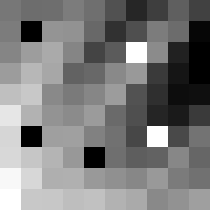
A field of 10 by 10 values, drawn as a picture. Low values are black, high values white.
Ninth with the lowest average: middle right. Ninth with the highest average: bottom left. Lone odd cells: 5, 2 higher and 3 lower than their neighbours. Slope: up to the bottom left.
